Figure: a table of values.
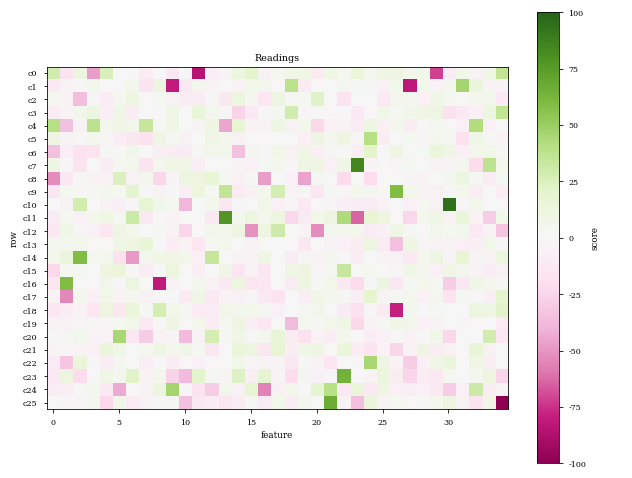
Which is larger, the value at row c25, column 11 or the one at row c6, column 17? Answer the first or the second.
the second
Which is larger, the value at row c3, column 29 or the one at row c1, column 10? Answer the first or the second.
the first
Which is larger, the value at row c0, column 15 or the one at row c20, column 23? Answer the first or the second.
the first
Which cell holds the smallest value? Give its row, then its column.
c25, 34
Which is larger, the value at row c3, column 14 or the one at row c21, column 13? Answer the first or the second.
the second
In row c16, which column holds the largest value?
1
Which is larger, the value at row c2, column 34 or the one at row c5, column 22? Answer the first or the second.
the second
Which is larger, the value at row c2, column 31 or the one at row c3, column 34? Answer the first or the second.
the second
